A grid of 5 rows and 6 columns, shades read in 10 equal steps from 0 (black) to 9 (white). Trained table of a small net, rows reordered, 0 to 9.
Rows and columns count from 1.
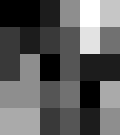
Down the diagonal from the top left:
0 1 0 4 1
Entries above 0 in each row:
4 6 5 5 6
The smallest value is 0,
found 4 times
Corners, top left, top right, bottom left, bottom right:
0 7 6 5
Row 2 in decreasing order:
8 4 3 2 2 1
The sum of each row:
22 20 12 23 23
